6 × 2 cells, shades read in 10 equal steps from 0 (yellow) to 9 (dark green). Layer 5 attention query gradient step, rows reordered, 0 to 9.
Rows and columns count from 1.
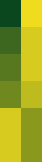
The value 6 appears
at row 3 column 1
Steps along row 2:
down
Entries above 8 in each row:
1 0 0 0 0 0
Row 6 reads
1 4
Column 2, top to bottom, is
0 1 1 2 4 4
